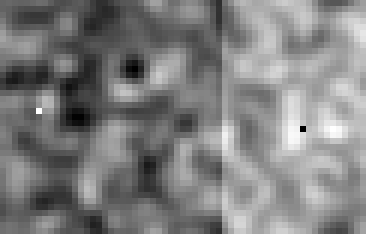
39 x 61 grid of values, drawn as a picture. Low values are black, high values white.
Grain: blotchy. Lone odd cells: 2, 1 higher and 1 lower than their neighbours. Seam: vertical, 60% of the way across, the right part higher. Ninth with the highest average: middle right. Stripes: none.
